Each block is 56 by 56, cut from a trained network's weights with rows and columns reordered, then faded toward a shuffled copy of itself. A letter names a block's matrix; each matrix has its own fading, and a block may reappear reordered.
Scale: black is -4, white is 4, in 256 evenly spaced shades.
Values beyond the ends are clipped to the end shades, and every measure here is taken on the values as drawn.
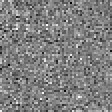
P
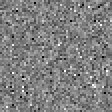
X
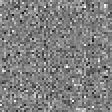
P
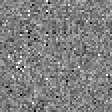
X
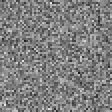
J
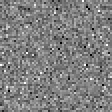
X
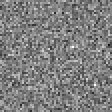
J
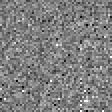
X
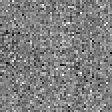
P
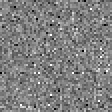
X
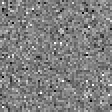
X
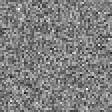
J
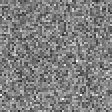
J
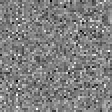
P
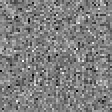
P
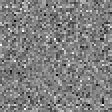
P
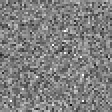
J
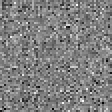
P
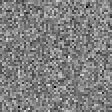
J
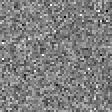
J
